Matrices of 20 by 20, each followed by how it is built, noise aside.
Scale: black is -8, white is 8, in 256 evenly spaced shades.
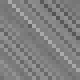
Toeplitz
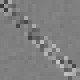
banded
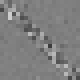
banded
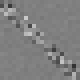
banded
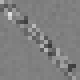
banded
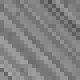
Toeplitz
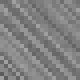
Toeplitz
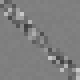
banded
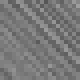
Toeplitz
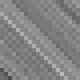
Toeplitz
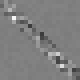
banded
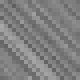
Toeplitz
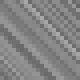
Toeplitz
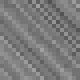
Toeplitz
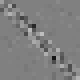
banded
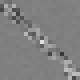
banded
